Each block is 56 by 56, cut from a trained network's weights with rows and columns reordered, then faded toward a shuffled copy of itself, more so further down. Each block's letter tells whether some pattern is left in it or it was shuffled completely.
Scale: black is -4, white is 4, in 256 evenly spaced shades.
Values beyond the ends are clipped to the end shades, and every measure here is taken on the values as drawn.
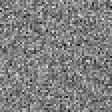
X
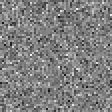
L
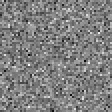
X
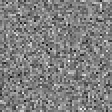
X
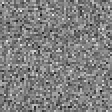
X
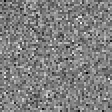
X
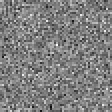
L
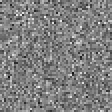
X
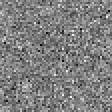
L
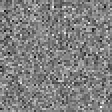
L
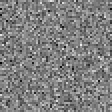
L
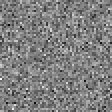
L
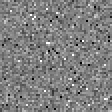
X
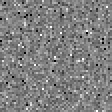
X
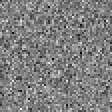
L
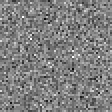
X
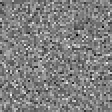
X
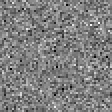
X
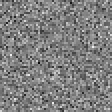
X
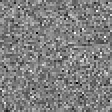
L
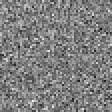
X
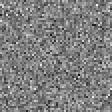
X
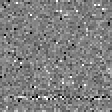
L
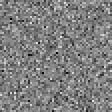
X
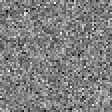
X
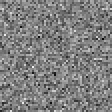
X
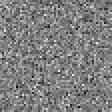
X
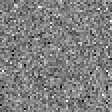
L
